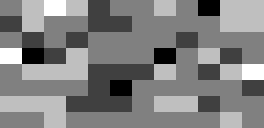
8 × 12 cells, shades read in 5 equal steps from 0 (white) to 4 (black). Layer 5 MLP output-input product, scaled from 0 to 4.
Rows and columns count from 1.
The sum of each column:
14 15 12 15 21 21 17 15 16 19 13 13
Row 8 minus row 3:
0 -1 -1 -1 0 0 0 0 -1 0 -1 0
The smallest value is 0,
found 3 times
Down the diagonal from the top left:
2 1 2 1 3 4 2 2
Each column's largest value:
3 4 3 3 3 4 3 4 3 4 3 3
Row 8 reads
2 2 1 2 2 2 2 2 2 2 1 2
